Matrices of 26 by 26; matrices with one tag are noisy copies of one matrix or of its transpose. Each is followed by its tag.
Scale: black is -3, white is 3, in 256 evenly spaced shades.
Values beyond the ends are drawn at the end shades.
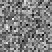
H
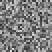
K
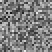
H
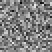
K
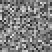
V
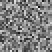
K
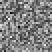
H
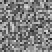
H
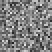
V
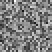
K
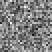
H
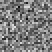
H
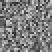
V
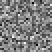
K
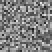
V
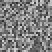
V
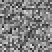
H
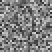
K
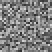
V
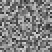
K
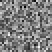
K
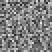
V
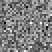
V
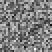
H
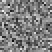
K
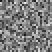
K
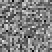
H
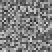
V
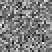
H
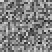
H
